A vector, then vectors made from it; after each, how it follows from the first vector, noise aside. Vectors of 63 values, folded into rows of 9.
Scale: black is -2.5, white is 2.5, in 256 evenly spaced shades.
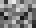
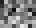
reversed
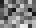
reversed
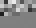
partly zeroed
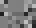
partly zeroed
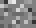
partly zeroed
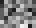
reversed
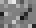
partly zeroed
